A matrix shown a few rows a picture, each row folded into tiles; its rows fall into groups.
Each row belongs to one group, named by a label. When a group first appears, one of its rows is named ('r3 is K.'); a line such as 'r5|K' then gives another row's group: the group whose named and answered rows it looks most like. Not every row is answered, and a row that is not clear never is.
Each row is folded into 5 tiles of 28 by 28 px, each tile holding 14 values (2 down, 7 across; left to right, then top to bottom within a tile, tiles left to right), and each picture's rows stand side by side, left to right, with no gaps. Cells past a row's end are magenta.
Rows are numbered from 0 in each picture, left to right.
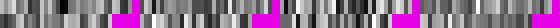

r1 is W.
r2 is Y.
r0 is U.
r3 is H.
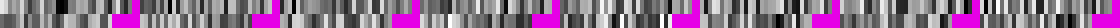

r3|H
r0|U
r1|H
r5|Y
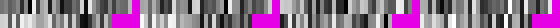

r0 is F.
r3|F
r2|U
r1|F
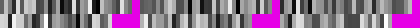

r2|W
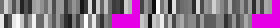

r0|W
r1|H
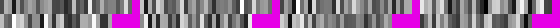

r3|U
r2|H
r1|Y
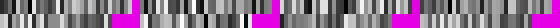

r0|H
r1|Y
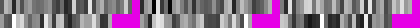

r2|Y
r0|W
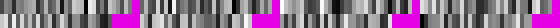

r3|U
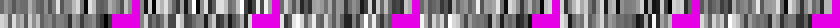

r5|H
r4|Y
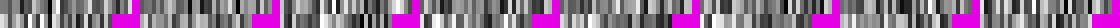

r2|Y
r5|W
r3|W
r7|Y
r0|F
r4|H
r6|F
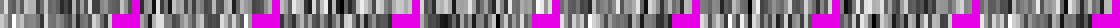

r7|H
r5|F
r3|Y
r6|Y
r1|W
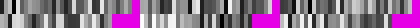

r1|F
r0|W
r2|H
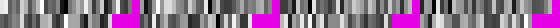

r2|H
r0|U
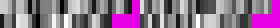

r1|U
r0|U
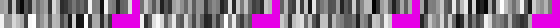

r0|F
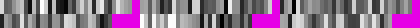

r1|F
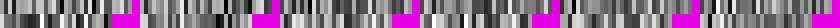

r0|Y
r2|W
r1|Y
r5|H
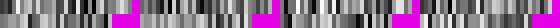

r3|H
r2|Y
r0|Y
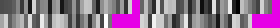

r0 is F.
